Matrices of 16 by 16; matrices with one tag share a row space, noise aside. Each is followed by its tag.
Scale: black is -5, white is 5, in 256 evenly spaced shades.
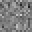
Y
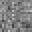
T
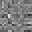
T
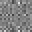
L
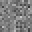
Y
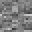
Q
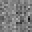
Y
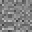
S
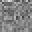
S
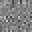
L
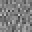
L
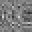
T
